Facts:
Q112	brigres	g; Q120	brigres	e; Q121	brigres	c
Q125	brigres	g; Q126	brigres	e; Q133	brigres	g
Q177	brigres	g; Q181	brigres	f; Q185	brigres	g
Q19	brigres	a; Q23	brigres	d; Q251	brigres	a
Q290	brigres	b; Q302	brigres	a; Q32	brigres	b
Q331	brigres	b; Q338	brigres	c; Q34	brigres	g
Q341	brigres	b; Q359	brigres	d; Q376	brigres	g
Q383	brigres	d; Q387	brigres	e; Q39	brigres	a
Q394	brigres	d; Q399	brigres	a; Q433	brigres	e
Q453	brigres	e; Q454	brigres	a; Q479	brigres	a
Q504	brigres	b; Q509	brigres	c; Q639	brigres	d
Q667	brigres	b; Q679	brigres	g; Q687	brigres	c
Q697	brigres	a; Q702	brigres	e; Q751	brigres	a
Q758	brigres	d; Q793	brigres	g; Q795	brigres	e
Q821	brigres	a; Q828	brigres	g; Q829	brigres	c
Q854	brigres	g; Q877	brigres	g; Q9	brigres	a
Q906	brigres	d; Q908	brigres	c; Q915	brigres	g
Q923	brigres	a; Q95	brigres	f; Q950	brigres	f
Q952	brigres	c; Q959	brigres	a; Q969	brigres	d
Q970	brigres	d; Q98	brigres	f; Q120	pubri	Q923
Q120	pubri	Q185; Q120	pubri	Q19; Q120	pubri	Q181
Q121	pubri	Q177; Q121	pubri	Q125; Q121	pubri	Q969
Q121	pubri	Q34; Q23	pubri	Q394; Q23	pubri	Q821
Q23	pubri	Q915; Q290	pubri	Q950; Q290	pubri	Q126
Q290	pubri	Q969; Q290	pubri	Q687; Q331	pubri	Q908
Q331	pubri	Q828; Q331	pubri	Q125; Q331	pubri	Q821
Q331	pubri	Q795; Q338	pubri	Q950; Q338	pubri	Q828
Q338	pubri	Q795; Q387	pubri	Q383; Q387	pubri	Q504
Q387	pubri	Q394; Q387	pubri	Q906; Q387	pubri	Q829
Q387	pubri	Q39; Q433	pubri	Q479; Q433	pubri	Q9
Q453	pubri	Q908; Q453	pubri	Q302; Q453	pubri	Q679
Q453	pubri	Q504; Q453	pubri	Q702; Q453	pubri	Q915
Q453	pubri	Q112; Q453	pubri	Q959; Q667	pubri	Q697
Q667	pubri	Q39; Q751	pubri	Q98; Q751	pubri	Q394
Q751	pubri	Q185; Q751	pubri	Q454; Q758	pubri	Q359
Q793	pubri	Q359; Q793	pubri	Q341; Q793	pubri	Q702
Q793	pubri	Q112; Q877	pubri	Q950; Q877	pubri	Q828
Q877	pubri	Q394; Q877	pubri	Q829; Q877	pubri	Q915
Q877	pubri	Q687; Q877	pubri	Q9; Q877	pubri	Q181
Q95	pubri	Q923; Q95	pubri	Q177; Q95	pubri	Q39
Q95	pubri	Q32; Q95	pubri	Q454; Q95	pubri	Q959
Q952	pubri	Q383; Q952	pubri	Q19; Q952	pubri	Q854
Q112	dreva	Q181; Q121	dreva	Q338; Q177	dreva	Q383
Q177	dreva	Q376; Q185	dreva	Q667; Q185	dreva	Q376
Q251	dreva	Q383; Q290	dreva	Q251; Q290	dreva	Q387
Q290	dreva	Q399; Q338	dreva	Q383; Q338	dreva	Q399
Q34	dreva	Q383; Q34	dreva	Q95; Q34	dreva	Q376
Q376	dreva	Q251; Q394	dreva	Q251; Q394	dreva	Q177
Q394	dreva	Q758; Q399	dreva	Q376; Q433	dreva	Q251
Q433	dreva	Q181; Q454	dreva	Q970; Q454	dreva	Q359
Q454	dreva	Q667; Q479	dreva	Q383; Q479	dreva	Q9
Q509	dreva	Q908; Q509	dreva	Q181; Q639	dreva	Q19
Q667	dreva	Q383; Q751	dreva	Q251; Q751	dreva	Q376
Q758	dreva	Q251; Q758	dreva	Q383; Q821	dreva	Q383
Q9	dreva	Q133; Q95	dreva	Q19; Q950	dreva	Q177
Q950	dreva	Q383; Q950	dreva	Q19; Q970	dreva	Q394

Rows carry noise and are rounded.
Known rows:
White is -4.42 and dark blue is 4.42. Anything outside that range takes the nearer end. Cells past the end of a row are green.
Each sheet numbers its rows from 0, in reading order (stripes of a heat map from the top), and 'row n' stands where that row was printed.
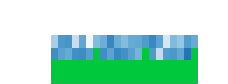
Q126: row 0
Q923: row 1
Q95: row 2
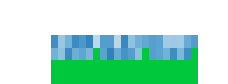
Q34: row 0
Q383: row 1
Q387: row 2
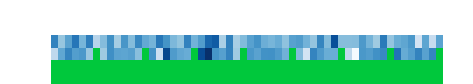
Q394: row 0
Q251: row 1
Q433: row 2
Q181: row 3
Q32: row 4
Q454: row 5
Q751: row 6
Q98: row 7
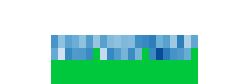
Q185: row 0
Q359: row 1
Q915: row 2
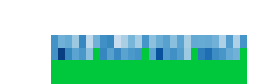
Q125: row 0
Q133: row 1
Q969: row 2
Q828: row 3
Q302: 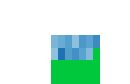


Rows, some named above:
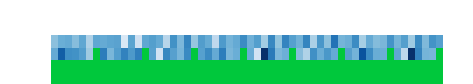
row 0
Q969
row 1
Q98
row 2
Q950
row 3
Q19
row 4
Q479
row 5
Q399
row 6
Q9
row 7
Q479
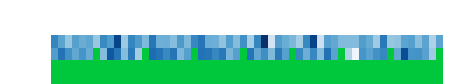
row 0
Q376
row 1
Q112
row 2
Q854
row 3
Q854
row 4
Q509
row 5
Q509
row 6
Q751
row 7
Q969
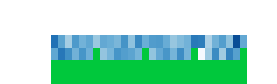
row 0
Q376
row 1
Q970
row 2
Q341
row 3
Q758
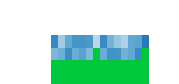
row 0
Q34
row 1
Q793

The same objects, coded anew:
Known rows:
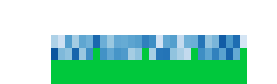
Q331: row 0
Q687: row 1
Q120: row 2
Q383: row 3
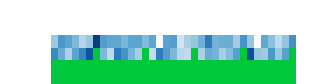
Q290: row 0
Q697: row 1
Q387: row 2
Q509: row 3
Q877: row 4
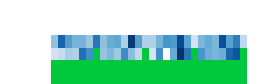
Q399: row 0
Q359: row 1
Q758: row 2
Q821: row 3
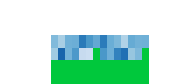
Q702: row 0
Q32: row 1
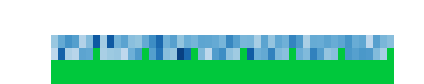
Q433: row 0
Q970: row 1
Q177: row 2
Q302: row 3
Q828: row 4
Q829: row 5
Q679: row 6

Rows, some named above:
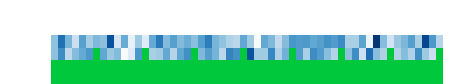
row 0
Q112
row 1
Q95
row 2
Q454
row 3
Q185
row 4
Q877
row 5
Q969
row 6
Q793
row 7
Q359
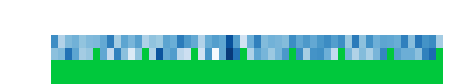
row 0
Q952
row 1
Q19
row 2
Q702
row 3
Q758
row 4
Q509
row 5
Q969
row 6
Q9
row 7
Q479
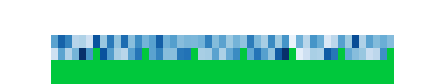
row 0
Q376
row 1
Q950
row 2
Q34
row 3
Q454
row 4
Q667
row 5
Q751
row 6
Q639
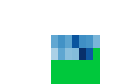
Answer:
Q251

